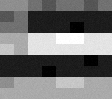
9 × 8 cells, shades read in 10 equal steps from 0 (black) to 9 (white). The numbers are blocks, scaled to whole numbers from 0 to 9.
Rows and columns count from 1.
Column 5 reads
4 1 1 9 8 1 1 7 6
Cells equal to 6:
16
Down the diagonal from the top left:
5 4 1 8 8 1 1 6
